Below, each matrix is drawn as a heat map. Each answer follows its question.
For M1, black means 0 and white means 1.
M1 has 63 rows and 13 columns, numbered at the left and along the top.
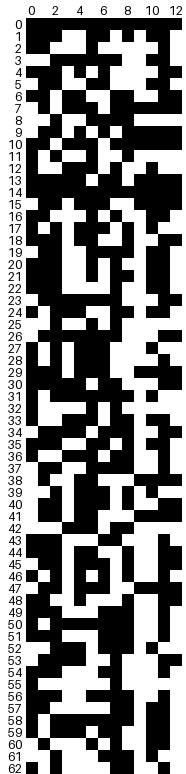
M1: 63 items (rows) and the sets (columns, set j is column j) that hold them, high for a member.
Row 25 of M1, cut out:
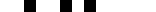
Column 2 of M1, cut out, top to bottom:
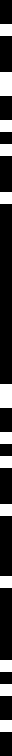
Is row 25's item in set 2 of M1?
no
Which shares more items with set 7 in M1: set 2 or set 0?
set 0
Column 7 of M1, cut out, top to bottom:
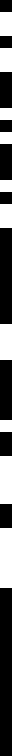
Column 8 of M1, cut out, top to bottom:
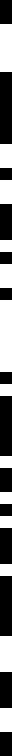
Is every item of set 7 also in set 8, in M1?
no
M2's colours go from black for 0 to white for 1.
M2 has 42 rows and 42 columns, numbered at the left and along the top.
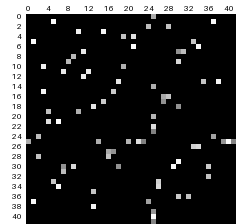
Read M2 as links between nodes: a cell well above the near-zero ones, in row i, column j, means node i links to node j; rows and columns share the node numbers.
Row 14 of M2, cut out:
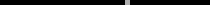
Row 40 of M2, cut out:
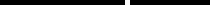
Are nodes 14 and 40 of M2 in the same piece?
yes
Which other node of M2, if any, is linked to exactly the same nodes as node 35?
node 38
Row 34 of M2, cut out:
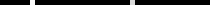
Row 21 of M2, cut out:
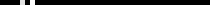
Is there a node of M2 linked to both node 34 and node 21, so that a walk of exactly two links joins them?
yes
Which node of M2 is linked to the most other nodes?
node 25
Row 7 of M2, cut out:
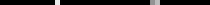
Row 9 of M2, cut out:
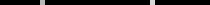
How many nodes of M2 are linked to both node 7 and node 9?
1
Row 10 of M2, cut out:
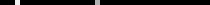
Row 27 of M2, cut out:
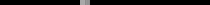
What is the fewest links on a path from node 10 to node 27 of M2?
4
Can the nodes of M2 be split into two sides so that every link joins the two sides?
no
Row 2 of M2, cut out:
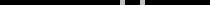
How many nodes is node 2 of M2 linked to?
2
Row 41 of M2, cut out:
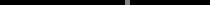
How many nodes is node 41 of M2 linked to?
1
